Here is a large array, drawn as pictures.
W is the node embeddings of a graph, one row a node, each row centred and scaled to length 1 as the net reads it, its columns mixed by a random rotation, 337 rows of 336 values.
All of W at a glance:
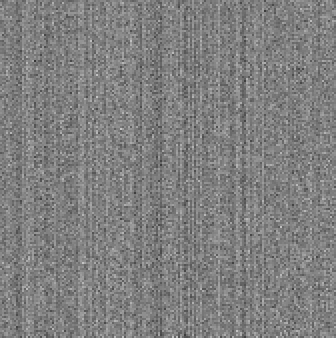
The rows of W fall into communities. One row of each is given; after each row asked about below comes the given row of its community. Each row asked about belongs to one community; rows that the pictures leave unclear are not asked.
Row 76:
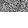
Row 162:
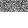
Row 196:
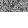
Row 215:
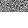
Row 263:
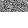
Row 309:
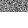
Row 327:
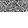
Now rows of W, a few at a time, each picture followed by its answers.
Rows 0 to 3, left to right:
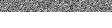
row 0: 196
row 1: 162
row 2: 76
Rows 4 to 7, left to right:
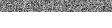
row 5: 196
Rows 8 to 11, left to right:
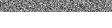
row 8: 162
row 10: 263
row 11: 327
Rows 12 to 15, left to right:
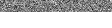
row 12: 76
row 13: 263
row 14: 309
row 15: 76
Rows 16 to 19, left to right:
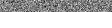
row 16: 309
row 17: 215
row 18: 215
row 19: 309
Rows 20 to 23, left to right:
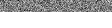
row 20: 196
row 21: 327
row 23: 309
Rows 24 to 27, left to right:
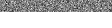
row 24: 263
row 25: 215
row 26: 309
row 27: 215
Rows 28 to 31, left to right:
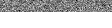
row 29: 327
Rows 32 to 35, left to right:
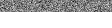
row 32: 162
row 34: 215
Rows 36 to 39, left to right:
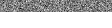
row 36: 76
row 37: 327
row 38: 309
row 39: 327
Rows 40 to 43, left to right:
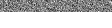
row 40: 196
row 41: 196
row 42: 327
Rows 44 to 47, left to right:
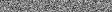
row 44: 196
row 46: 309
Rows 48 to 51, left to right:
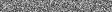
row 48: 76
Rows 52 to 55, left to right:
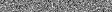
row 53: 76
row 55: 76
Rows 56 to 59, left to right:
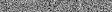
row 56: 263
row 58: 76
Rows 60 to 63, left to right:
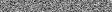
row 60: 215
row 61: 309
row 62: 76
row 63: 76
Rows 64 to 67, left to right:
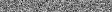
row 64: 162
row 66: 76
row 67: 215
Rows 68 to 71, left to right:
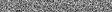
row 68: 76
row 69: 76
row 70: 215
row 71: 263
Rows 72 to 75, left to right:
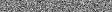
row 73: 309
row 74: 263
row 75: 215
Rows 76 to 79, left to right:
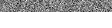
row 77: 309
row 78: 76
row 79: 327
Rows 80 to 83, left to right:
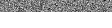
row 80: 162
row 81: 196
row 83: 76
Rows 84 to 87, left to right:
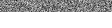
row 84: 263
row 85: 309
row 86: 327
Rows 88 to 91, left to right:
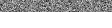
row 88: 76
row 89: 215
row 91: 309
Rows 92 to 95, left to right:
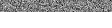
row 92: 327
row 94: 196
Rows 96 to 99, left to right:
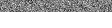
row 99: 309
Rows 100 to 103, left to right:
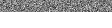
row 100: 76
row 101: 263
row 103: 327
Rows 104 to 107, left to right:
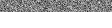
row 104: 327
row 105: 309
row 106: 327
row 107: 309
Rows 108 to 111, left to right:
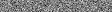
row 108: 327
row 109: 327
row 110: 76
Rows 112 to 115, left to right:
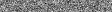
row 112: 76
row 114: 309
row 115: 196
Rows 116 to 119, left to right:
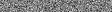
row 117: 309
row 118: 327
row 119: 327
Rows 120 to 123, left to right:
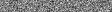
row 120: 309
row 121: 162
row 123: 215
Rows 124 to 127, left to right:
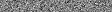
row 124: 215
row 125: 327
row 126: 309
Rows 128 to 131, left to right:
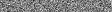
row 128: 196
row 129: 76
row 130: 215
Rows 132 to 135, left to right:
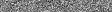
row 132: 215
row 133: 215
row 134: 196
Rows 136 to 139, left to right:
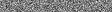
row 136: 76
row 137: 76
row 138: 309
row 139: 327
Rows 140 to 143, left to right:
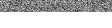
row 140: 327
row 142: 76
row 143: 196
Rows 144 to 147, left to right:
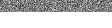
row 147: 309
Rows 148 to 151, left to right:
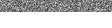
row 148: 327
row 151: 162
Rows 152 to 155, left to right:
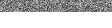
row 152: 215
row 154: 76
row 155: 263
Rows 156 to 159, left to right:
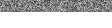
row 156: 215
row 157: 327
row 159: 327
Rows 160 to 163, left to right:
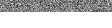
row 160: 215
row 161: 309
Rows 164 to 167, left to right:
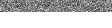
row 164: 215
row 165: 327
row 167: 327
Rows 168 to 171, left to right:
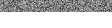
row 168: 196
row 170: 263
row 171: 76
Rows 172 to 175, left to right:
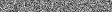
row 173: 76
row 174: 196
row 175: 76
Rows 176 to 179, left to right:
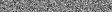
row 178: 162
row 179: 309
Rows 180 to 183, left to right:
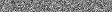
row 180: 309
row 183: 327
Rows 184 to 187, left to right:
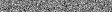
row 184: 162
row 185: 196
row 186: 215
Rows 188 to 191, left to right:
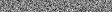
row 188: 196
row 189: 215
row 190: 162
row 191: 327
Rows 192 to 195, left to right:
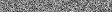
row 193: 263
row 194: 215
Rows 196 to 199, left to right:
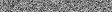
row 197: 263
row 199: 162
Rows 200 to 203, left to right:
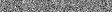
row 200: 327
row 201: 309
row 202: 309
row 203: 162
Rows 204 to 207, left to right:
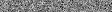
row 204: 215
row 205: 76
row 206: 263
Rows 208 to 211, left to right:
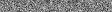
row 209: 327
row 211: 263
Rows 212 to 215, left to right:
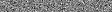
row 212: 327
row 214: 263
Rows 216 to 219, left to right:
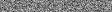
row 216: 162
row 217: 76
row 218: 215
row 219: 215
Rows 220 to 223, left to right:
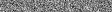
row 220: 327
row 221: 263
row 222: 162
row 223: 309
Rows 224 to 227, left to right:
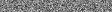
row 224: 309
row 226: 215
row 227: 215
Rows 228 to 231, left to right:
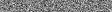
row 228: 162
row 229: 327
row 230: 327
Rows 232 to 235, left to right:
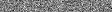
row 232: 76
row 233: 196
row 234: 215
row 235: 263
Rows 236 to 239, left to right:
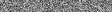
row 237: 162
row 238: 76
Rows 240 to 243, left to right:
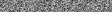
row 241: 215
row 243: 76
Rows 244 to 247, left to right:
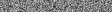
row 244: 162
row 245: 76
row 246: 162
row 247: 309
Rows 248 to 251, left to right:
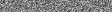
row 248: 309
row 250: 215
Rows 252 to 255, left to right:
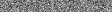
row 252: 215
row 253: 196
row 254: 309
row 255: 309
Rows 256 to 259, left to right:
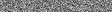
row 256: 196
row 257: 215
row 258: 327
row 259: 327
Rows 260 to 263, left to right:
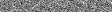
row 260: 162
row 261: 196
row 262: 263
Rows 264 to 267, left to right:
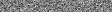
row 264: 162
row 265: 215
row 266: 263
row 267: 215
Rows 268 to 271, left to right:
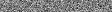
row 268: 76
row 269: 76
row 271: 162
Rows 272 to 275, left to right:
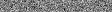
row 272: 162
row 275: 215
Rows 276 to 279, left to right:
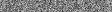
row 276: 215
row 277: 162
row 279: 263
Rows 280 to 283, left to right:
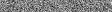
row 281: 263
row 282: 309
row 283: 263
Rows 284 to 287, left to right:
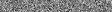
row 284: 309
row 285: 76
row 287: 327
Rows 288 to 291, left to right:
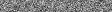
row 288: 76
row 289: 76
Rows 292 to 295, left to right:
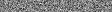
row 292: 196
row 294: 309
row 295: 215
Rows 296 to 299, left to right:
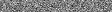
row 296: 76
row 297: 263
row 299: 162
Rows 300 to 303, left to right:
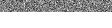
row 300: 76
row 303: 76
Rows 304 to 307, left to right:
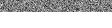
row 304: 196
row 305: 327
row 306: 196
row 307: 263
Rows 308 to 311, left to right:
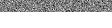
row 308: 327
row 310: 76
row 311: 162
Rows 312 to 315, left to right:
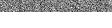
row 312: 327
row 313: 263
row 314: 327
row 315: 263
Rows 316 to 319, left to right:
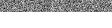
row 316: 162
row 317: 76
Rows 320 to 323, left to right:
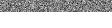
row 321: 215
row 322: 162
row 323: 327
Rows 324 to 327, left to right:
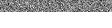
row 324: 196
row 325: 309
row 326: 162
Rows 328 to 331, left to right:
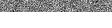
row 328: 76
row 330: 327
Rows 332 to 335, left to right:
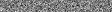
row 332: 215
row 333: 196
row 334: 215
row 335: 215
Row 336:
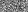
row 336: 76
